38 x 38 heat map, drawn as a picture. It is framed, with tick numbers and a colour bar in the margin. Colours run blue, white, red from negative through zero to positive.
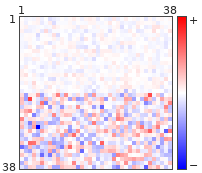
Slope: none. Mirror symmetry: none. Grain: fine. Histogram: heavy tails on both sides. Seam: horizontal, 50% of the way down, the top part calmer.
